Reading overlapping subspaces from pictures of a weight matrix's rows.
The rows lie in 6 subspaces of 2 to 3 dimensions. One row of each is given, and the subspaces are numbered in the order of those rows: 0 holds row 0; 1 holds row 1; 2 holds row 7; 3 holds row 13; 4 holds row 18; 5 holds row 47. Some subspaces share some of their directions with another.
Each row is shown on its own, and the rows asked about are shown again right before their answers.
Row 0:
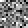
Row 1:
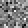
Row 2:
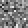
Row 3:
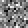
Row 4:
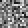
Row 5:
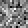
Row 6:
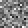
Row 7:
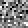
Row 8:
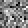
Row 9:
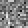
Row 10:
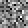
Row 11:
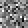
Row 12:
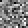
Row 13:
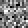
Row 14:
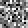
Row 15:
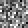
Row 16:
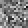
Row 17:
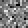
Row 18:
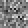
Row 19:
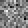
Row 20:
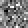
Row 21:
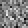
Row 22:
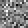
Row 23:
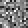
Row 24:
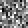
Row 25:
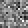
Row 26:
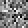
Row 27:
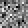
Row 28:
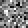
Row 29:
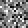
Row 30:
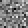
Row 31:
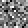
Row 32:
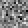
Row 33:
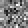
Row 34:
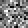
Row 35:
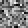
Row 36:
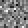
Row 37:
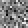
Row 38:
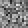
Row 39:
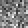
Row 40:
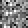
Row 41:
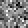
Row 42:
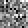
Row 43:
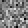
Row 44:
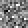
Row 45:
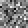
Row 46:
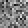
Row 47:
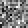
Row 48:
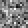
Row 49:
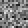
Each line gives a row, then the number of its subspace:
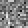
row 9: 3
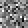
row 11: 5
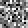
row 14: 1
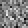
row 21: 2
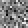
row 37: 2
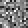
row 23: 1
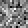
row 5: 5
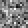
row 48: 5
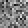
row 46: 4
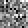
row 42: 4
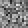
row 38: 1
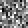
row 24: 5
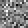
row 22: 0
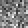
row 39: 5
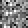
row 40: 1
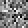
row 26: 4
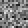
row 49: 3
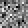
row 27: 5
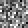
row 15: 5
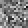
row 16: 0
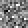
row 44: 3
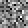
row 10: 4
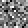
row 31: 1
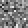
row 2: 1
